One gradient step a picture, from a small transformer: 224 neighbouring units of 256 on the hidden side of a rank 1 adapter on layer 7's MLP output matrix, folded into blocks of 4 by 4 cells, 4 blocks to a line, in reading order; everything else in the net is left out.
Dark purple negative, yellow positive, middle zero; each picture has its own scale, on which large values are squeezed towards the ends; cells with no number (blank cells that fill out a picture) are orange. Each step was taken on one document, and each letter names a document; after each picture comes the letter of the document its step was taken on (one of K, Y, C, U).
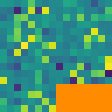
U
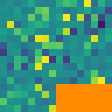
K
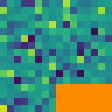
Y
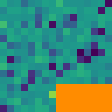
Y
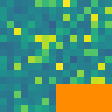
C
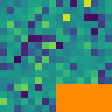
K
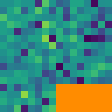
C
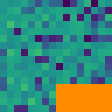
C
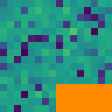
K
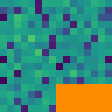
U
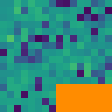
K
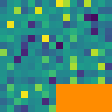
K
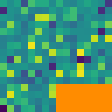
Y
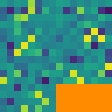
U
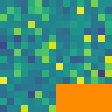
U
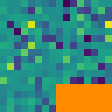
C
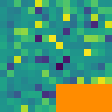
C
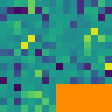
U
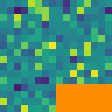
U
